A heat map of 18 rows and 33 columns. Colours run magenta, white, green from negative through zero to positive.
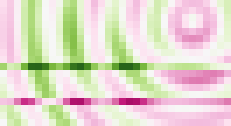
On average the colour sits 50% of the way up the scale. Rows 10 and 15 differ from the rows beside them. Concentric rings centre on the top right. Neither half mirrors the other.
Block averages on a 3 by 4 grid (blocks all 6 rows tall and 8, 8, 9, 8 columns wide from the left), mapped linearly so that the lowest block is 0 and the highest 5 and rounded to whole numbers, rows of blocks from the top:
3 4 3 0
5 5 5 1
3 1 1 0
